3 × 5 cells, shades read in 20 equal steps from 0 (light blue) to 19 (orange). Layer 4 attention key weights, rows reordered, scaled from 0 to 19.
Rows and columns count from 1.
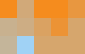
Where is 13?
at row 2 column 3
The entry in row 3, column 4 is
12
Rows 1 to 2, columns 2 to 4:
11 19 19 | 10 13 17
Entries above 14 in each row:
4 1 0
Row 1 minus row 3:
11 11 7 7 4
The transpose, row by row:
19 9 8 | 11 10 0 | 19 13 12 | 19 17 12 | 16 12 12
